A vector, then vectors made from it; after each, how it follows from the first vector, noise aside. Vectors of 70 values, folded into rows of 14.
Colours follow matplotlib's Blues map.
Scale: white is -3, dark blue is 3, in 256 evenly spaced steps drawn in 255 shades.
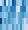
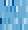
partly zeroed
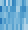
shrunk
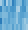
shrunk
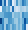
sign-scrambled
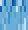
partly zeroed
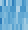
shrunk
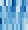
copied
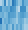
shrunk
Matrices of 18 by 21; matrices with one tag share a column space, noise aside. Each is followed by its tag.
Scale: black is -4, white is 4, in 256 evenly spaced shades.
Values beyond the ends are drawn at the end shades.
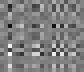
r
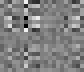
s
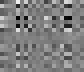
s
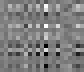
r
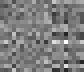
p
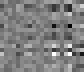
r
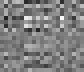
s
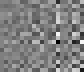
p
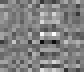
p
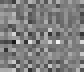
p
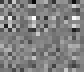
s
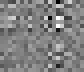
s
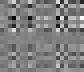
s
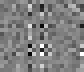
r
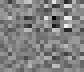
s
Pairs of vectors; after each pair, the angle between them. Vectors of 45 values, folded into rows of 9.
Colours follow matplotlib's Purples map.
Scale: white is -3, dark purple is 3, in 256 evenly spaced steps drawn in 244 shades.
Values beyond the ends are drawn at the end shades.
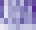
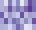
partly aligned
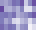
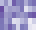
nearly parallel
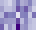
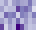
nearly parallel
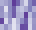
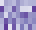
orthogonal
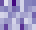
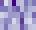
nearly parallel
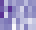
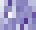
partly opposed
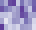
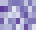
partly aligned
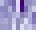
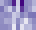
nearly parallel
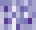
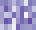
nearly parallel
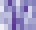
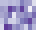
orthogonal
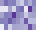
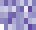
nearly parallel
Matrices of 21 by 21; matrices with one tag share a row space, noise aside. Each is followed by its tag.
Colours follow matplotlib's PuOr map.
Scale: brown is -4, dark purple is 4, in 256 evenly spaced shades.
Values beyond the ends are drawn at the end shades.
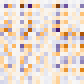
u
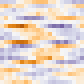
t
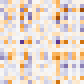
u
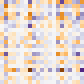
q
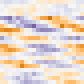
t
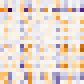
u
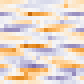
t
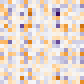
u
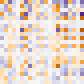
u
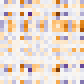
u
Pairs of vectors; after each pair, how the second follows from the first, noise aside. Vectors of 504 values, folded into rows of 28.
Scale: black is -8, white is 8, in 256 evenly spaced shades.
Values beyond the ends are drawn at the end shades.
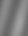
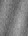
copied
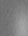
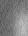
scaled up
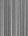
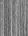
copied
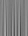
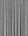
copied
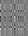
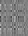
copied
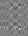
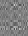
copied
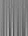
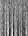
scaled up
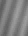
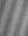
copied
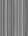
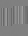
partly zeroed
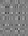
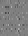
partly zeroed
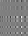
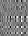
scaled up
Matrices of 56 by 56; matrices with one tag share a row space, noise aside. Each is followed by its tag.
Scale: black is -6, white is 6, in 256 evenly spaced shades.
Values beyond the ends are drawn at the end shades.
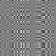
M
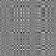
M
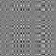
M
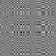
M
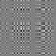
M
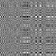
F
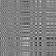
F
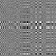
F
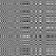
F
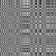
F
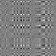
M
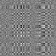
M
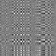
M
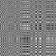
F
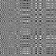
F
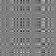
M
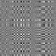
M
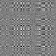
M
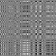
F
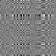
M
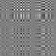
M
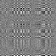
M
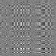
M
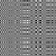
F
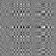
M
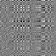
M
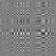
M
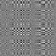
M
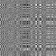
F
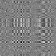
M
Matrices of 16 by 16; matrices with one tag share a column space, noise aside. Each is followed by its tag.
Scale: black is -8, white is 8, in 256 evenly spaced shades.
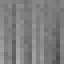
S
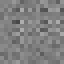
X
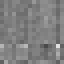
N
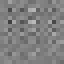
X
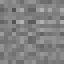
X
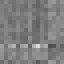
N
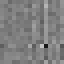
N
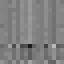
N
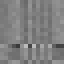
N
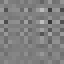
X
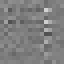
X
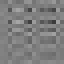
X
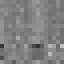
N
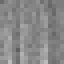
S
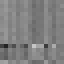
N
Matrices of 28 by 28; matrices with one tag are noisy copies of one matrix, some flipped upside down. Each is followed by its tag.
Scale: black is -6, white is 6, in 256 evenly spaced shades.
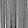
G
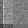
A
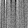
G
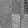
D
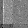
A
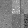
D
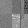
D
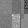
D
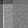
A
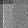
A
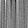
G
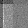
A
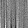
G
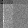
A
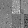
D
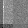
A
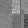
D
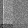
A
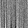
G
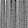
G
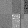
D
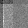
A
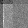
A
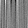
G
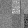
D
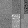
D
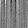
G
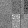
D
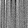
G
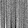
G
